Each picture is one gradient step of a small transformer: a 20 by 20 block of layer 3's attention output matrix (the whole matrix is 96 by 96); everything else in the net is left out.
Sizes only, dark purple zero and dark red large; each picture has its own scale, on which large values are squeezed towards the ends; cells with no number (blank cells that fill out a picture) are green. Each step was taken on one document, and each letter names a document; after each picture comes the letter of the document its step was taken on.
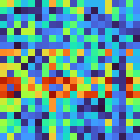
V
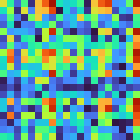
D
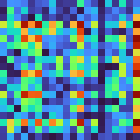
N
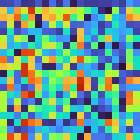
V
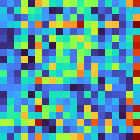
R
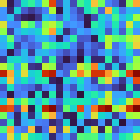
D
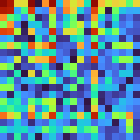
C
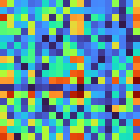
R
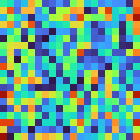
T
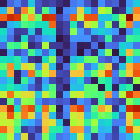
D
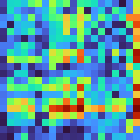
R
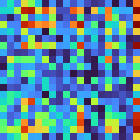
N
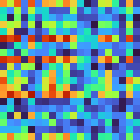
V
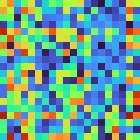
T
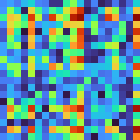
R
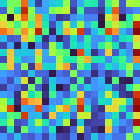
N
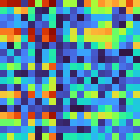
C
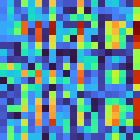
N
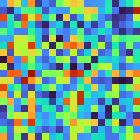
T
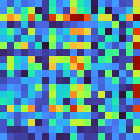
R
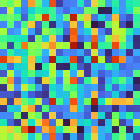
C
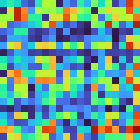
D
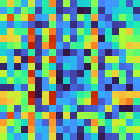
C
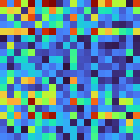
C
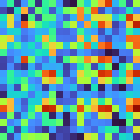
D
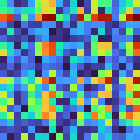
D
